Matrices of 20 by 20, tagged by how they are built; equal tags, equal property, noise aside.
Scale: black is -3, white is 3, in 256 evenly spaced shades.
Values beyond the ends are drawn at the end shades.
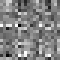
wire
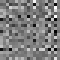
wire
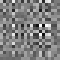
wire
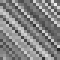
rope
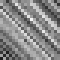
rope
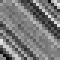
rope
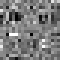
wire
